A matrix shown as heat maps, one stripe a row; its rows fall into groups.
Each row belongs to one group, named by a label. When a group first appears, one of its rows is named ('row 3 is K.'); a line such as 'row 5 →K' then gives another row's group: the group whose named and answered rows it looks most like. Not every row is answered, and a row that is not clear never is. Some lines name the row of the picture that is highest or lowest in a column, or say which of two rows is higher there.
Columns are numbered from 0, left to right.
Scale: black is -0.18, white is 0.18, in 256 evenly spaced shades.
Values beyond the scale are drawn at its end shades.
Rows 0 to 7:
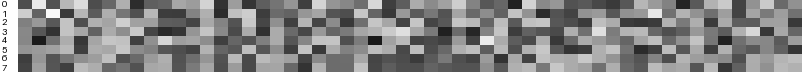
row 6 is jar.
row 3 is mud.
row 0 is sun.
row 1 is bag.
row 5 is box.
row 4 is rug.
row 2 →box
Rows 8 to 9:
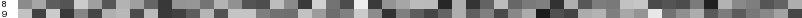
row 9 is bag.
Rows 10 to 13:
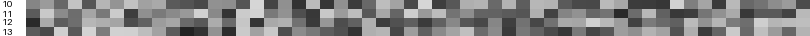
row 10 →box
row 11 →sun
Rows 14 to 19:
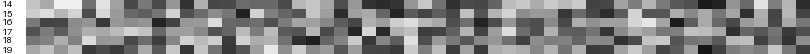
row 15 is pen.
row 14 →pen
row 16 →mud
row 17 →rug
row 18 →sun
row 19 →pen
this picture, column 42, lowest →18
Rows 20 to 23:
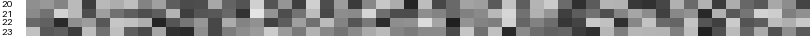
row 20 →box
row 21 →pen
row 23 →bag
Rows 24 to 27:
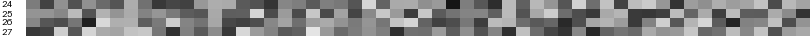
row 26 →rug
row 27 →bag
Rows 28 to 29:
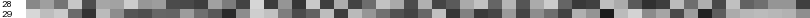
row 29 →pen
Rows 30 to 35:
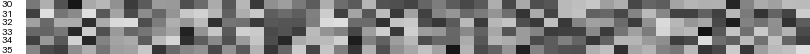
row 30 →jar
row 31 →sun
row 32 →rug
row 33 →bag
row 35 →mud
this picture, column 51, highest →34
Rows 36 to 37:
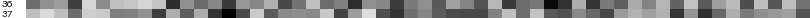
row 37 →pen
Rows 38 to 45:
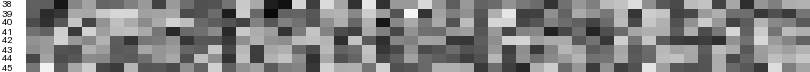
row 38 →mud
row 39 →rug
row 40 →rug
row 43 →jar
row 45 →sun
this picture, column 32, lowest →45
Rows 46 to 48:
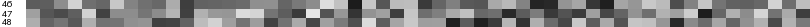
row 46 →rug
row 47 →bag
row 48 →mud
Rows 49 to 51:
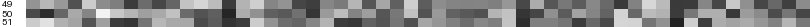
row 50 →rug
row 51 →pen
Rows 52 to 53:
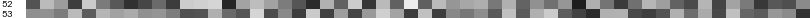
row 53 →box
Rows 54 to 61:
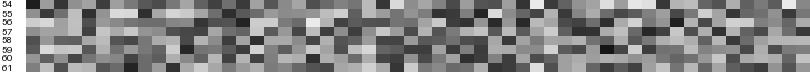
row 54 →mud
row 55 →rug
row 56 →pen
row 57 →box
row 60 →jar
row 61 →sun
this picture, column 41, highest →54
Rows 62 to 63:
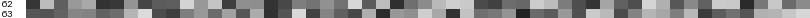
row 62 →sun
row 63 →mud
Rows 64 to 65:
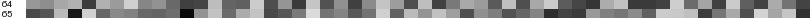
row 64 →box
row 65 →bag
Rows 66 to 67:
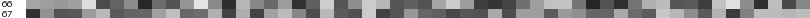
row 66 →sun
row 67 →jar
